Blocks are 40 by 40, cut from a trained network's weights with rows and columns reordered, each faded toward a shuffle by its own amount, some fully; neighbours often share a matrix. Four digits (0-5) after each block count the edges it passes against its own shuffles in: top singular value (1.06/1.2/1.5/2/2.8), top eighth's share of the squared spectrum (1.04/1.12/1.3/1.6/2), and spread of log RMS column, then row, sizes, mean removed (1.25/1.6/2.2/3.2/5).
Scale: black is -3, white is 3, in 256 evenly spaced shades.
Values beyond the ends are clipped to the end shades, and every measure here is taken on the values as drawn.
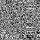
3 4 1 2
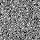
0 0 0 0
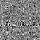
3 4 2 2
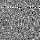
2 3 1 1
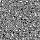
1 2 0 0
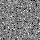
0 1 0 0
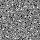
0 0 0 0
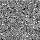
0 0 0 0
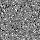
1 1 0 0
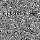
2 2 0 1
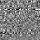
3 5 1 3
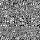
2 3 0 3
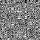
3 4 1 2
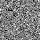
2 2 0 0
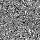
0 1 0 0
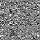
3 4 2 2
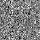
3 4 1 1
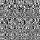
3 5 2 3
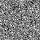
0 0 0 0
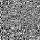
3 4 2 2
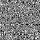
2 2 0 2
